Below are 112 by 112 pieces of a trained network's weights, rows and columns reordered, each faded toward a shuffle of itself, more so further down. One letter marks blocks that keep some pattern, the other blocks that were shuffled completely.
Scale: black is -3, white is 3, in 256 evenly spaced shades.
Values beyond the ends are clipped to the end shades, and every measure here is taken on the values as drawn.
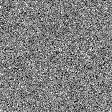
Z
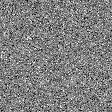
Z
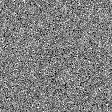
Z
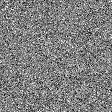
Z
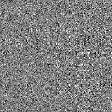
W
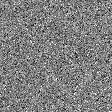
Z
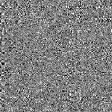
W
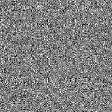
W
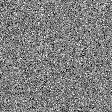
Z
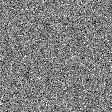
Z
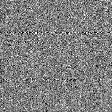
W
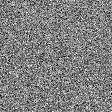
Z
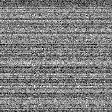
W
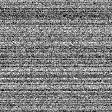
W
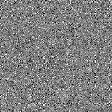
W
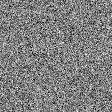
Z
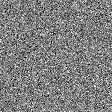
Z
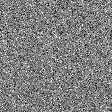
Z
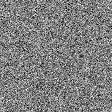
Z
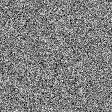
Z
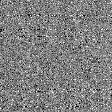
W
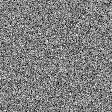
Z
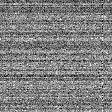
W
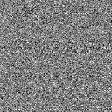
W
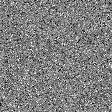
Z
